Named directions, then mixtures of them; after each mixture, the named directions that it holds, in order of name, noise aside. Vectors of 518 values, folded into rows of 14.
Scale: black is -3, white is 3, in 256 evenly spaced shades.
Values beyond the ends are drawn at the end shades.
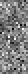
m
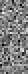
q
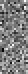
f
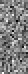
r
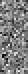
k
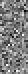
f, k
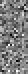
f, k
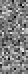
m, q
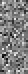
k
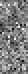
m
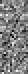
k, r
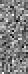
r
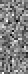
r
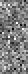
m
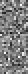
k, q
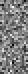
f, r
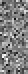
k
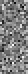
f, q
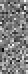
f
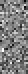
f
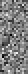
k, q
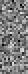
f, q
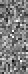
m, r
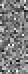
f, k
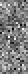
m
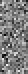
k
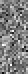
q, r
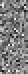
f, k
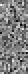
m, r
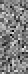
q, r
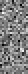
q
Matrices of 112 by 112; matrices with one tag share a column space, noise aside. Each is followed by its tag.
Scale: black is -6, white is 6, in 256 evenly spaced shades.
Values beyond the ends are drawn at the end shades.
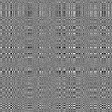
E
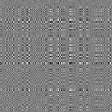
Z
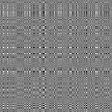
E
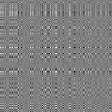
E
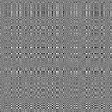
E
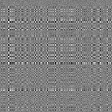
Z
